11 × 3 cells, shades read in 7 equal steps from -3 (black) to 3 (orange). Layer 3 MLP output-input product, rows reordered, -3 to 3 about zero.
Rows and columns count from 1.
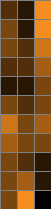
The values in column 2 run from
-2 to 3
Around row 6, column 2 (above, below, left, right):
-2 0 0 0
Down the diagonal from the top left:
-1 -2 2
